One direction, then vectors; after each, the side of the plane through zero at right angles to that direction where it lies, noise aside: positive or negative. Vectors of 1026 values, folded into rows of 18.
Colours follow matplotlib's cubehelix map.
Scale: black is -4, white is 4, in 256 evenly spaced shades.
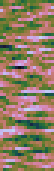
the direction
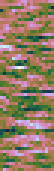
negative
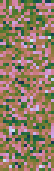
positive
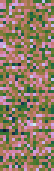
negative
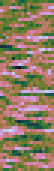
positive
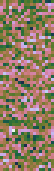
positive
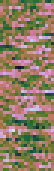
positive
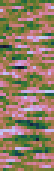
positive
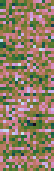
positive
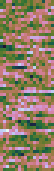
positive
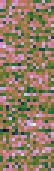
negative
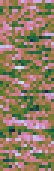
negative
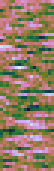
negative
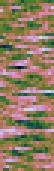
positive
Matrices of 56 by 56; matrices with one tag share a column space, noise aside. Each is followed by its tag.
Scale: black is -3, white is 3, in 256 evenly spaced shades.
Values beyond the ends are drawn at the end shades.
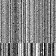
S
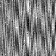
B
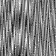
B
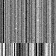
S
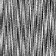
B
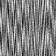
B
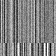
S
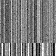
S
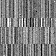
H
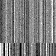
S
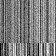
S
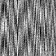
B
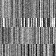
H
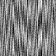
B
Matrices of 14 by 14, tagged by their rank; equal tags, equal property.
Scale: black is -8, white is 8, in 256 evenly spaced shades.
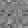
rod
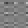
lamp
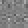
rod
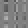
lamp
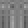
lamp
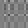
lamp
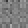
rod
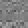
rod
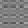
lamp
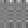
lamp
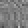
rod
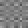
lamp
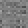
rod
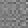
rod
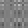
lamp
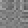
rod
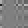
lamp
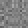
rod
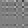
lamp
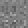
rod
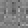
rod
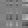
lamp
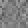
rod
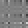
lamp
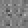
rod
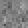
rod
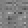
rod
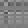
lamp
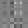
lamp
